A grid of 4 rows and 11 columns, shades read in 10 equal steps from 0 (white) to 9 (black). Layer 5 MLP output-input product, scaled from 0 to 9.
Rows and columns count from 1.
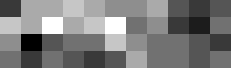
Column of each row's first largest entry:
1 10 2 2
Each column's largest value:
7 9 6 6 7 6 5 5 7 8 7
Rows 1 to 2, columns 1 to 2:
7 3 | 2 3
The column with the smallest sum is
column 6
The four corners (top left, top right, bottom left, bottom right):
7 6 5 5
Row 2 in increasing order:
0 0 2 2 3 3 4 5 5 7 8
